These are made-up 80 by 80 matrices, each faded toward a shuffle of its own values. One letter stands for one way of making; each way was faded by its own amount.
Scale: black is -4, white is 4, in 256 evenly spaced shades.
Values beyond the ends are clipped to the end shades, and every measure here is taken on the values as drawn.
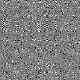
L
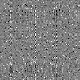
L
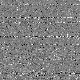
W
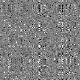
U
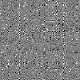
L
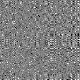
U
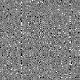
L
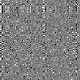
U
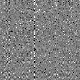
L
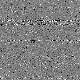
W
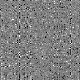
L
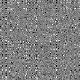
L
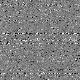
W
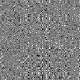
U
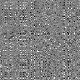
U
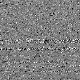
W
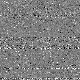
W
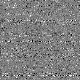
W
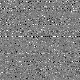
W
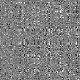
U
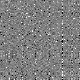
L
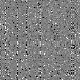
L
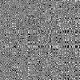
U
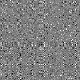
L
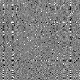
U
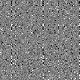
U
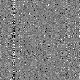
L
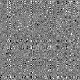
U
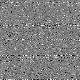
W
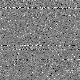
W
